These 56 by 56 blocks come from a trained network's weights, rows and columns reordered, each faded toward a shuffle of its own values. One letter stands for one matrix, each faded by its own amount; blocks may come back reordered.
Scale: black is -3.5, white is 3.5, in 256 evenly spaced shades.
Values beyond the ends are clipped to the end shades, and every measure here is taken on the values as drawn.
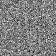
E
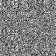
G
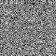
G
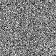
E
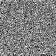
E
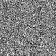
E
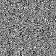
E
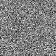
E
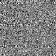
G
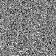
E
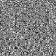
G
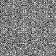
G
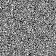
E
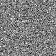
E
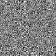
G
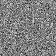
E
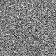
E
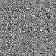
G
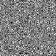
G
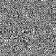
G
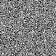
E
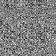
G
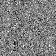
E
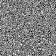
E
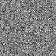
G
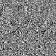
G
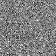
E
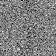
E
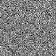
G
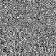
G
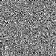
G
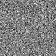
E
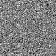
E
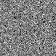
E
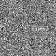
E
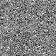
E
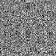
G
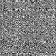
G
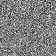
E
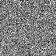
E
